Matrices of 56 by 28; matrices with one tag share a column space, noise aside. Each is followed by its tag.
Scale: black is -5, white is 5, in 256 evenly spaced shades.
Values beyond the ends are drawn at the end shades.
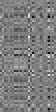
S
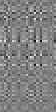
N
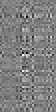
S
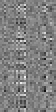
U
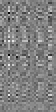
N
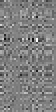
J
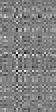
S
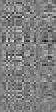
N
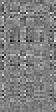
N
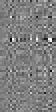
J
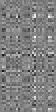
S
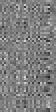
U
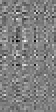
N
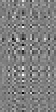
J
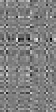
J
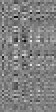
N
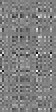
S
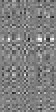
J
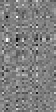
J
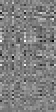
N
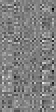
U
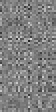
U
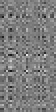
S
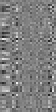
U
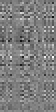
N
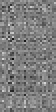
U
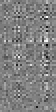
N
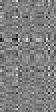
J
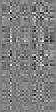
N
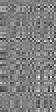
U
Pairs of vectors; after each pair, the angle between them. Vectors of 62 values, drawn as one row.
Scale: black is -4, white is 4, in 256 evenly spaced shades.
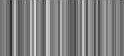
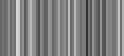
orthogonal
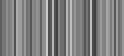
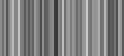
orthogonal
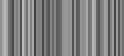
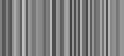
orthogonal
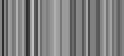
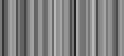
partly aligned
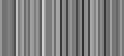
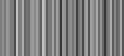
nearly parallel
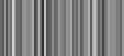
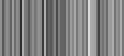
partly aligned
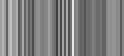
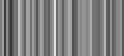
partly opposed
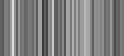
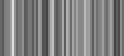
nearly parallel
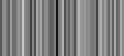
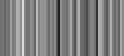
partly aligned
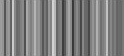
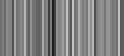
partly opposed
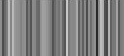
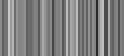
nearly parallel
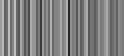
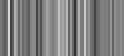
partly aligned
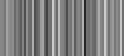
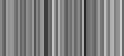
nearly parallel
